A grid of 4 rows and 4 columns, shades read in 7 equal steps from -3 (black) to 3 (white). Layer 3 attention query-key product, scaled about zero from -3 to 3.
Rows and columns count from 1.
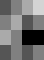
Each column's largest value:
1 1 1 2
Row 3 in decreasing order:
1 0 -3 -3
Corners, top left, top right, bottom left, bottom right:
-1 2 -1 0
